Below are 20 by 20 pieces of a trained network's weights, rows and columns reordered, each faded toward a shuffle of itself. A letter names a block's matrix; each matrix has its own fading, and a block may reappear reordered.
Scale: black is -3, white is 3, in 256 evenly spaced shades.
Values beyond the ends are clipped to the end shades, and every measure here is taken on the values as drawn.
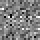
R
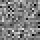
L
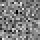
R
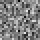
R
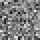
R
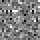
R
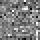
L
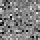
L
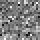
R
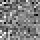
L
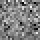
L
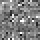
L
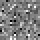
L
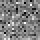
L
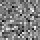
R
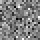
R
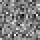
R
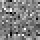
L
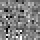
L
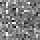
L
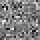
L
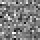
L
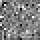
L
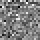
R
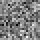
R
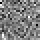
R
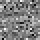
L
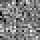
R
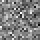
R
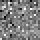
L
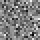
R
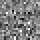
R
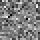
R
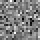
L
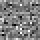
L
